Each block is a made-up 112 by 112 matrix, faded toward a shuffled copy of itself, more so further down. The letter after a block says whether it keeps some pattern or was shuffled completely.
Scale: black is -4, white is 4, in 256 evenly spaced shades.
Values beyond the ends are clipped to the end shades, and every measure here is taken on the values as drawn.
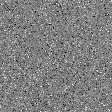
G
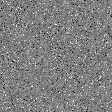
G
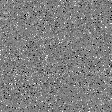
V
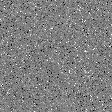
G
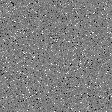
G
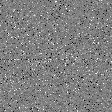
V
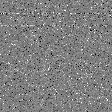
V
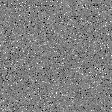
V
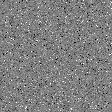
G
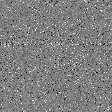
V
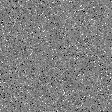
G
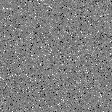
G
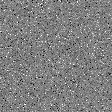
G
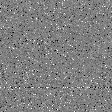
V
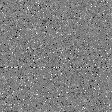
V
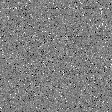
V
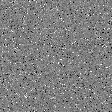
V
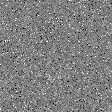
G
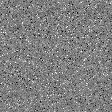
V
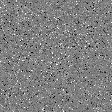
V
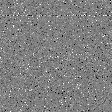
V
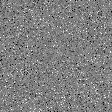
G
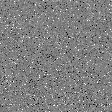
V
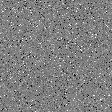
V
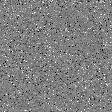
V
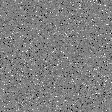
G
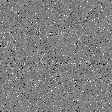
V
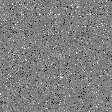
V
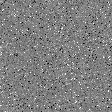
G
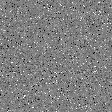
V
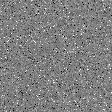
G
